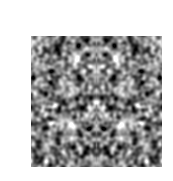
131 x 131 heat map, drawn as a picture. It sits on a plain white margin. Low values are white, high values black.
Seam: none. Histogram: bell-shaped. Mirror symmetry: left to right. Grain: blotchy. Lone odd cells: none.
